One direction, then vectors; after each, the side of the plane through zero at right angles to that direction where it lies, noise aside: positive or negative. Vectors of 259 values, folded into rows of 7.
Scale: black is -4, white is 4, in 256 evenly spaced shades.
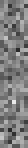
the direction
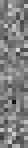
negative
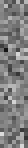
positive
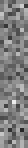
positive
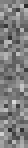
positive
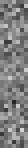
negative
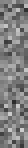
negative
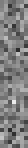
positive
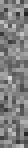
negative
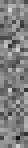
negative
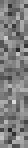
positive
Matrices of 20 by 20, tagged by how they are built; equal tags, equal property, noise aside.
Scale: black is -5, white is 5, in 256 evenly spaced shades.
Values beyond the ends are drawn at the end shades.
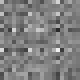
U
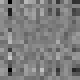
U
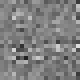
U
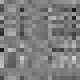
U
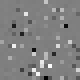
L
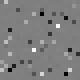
L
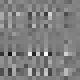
U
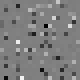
L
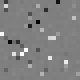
L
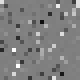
L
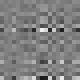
U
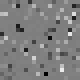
L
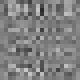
U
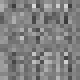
U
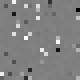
L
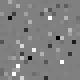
L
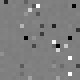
L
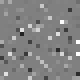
L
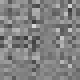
U
